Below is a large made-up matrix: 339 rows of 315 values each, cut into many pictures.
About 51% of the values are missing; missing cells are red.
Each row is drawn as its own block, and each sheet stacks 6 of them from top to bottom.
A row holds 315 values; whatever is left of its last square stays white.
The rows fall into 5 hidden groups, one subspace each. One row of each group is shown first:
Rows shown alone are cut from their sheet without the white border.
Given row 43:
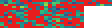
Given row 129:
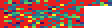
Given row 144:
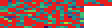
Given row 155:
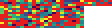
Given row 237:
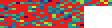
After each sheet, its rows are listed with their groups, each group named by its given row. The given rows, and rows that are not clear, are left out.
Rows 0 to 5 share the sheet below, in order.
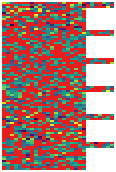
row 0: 129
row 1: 144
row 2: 43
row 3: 129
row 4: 237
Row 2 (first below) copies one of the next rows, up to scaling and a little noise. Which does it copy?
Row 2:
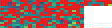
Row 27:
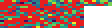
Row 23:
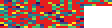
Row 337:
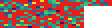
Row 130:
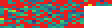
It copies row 23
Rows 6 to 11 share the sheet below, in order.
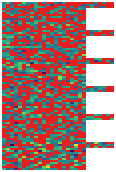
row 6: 144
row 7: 237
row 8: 129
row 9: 144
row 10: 155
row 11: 155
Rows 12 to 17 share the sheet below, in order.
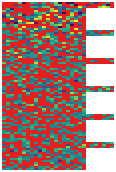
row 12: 237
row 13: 155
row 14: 155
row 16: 144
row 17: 129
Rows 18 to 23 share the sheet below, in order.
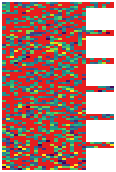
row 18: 43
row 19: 155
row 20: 144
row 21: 129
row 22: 144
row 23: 43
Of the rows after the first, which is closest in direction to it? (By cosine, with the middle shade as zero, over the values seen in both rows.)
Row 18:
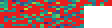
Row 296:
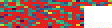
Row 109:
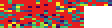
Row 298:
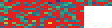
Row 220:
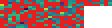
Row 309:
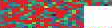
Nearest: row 109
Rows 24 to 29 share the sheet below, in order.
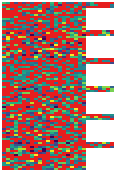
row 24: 129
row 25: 129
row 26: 155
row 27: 43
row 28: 144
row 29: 129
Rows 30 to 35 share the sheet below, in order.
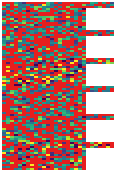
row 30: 155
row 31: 129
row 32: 155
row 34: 144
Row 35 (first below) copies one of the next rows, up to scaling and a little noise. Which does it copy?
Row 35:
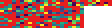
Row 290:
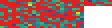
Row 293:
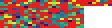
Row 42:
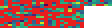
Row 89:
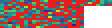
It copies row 293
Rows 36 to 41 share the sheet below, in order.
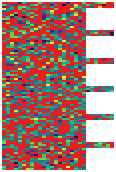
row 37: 43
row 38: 144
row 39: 237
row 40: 155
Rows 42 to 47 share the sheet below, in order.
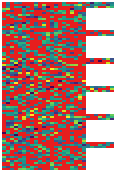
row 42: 237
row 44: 237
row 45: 237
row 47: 144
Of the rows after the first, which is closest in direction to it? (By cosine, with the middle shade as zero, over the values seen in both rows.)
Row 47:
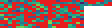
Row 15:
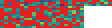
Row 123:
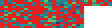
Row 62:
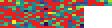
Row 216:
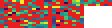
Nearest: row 15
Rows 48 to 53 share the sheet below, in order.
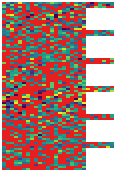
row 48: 237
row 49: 144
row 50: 129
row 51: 155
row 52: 144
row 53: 129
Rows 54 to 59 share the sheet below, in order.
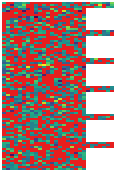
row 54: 43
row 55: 155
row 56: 155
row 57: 237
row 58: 43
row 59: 129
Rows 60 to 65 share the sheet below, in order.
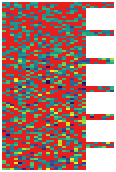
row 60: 129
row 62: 155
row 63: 144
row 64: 155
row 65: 144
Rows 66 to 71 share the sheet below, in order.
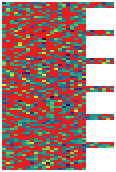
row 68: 155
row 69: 237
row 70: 129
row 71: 155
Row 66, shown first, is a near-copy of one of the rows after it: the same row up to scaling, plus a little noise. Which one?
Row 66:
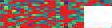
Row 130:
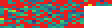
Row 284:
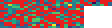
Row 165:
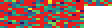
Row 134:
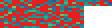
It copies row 130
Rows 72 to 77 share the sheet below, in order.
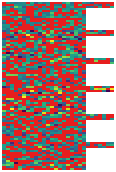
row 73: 144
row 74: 144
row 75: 129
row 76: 155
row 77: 144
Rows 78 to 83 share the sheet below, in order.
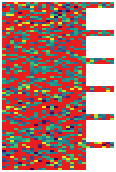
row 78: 129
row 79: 129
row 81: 155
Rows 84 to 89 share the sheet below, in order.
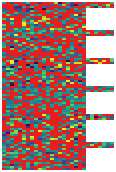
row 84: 155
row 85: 237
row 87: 43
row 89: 237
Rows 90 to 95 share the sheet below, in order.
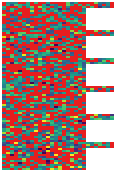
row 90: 129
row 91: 129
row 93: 43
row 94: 155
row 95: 43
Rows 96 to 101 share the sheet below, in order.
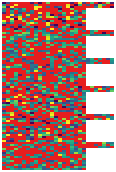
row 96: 155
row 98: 129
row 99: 237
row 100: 129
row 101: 43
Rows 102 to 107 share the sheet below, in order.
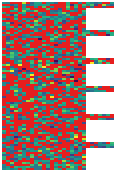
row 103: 129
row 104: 43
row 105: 237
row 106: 155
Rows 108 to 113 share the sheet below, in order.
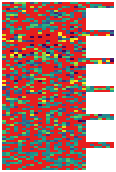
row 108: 129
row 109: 237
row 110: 155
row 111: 129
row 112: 155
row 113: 237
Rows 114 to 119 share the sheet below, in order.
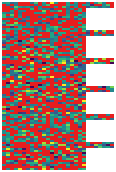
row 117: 144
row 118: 237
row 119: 237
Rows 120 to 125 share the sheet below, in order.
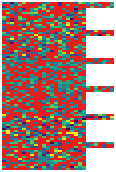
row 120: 144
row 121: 129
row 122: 144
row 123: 155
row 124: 155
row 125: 43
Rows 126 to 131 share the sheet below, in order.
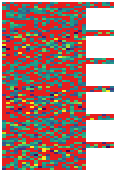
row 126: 155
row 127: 155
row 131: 129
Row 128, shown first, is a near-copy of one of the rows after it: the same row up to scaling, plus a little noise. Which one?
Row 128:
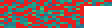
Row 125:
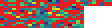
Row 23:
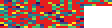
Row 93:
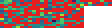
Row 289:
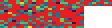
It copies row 93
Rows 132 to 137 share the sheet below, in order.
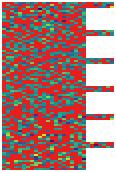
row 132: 43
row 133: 144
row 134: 43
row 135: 155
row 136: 155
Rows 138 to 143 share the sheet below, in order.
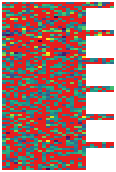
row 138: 237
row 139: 155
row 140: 144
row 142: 144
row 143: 144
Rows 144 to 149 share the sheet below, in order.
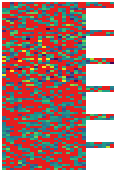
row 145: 155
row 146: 43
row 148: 237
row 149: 129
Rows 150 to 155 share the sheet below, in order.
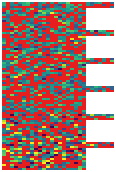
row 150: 237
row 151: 155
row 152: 155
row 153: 129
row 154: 43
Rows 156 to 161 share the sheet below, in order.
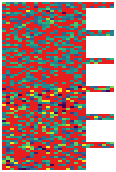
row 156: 155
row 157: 129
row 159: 129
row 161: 144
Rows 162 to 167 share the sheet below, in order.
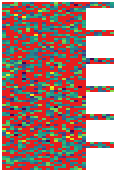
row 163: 155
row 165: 43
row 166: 144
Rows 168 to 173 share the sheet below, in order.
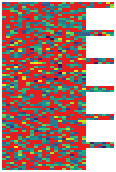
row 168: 43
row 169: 129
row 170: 155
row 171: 144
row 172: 155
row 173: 144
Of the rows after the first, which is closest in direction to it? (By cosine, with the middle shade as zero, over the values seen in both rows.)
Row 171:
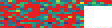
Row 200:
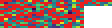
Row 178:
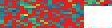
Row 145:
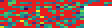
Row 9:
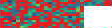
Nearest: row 145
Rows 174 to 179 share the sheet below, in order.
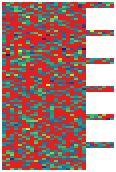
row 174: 237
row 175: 144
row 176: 144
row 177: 144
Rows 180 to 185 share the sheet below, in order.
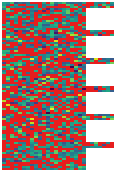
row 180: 129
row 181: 129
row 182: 155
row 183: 144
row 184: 129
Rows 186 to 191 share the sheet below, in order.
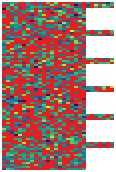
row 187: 129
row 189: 155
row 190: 144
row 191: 129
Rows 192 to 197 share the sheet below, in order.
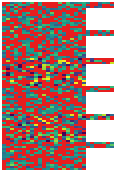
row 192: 237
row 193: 155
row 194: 129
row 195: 129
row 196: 144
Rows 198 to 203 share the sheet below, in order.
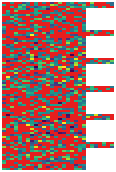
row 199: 129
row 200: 43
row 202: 43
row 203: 155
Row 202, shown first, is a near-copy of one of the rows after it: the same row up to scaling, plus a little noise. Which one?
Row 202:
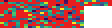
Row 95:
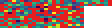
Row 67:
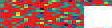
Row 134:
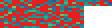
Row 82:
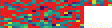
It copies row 82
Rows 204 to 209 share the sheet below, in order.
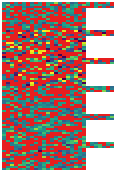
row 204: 155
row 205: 237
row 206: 129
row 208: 237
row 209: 129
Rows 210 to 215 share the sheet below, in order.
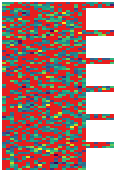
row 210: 43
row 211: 144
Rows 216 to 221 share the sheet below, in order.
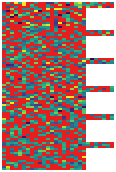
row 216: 129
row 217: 155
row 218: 144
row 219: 237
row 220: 155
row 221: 144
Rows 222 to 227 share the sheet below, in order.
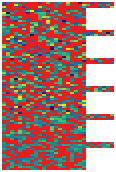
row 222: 129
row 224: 144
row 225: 144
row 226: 237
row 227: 155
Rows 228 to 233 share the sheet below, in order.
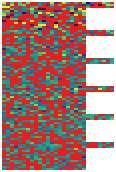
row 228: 155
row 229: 155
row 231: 237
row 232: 155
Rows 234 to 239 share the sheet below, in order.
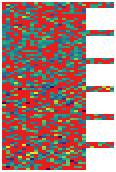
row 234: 155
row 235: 129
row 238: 155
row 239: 144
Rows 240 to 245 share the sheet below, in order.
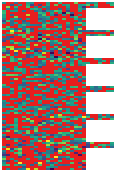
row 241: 144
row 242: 144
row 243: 155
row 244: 144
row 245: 129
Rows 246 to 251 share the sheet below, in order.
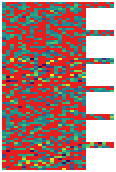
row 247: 43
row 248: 144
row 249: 43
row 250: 43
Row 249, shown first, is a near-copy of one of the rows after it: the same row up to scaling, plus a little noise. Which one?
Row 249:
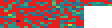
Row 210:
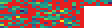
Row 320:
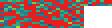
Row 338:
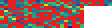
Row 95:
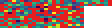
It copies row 95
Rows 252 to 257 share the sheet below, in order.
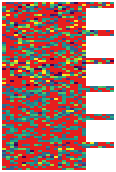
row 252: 155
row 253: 144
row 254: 237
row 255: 43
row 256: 237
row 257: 129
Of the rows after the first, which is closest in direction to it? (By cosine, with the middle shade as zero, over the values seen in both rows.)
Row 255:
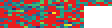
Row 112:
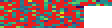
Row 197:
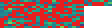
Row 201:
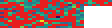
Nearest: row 197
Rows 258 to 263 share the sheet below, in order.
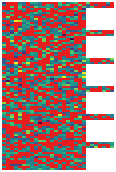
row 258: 155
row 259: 155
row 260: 144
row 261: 155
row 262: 144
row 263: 237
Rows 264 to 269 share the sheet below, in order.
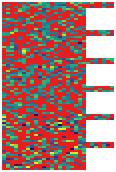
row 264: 129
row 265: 155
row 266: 129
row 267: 237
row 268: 43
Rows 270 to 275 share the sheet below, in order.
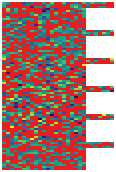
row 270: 129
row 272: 155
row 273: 43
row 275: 144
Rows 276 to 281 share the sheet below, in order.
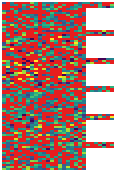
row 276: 129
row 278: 43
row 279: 155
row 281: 43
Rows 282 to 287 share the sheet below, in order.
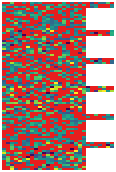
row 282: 144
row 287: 237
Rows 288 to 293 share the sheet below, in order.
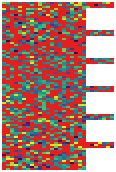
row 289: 43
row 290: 237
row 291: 155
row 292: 155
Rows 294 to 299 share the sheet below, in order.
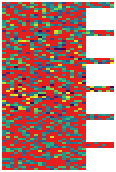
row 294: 129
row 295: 43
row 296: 155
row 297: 144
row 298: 144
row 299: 129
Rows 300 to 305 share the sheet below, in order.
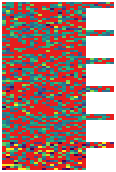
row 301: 155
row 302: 144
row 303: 43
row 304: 129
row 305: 144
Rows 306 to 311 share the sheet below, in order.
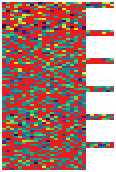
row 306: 155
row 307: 129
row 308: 144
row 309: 129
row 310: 144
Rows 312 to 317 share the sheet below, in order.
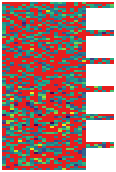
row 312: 155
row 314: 144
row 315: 237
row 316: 43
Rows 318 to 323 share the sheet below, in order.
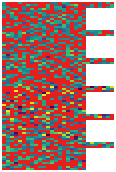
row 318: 155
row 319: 144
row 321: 144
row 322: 43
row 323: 144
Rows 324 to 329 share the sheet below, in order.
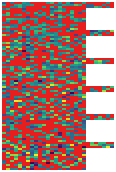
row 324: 237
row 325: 237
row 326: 155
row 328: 129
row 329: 129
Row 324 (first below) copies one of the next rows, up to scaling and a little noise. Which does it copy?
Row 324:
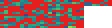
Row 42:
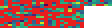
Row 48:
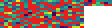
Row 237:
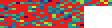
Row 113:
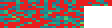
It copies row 48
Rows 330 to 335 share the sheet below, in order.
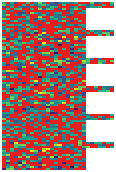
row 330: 43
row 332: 129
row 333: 155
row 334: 43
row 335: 129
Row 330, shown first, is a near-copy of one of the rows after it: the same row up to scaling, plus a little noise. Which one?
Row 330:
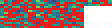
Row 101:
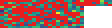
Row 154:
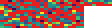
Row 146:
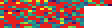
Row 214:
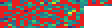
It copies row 146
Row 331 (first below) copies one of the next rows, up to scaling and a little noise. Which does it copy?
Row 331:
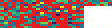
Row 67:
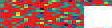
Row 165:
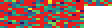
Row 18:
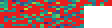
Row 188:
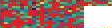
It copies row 188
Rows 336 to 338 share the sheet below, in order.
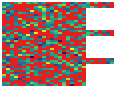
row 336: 129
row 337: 43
